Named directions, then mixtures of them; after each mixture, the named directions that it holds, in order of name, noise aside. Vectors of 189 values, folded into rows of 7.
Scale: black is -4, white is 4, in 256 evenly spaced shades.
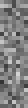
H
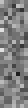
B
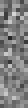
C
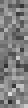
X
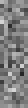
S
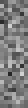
S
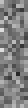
B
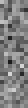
C, S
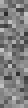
B, C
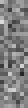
S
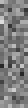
S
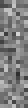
H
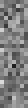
B, S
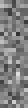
H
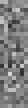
S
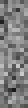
S, X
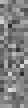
S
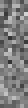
C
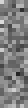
B, S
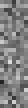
H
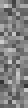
H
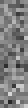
X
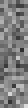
X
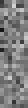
B, H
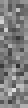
S, X
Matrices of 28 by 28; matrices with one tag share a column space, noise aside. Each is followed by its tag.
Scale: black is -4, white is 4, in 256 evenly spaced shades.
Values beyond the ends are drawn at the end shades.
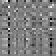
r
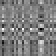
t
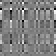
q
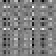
r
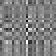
t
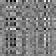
r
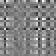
r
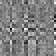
t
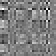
q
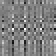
t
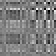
q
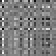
r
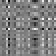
r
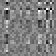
q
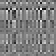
q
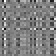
r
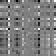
r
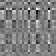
q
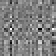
t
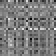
r
